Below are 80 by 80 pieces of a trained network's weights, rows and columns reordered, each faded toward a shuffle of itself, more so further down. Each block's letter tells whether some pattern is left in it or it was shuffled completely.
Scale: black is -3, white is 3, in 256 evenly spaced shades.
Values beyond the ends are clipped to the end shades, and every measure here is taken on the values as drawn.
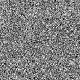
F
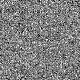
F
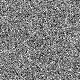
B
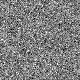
B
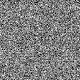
F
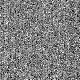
F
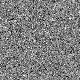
B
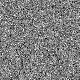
B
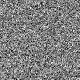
F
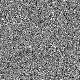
B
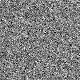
B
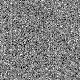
F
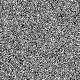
B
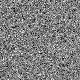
B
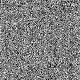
F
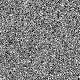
B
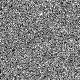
B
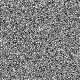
B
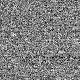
F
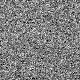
F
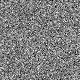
B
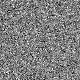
B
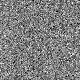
F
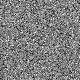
B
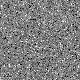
B
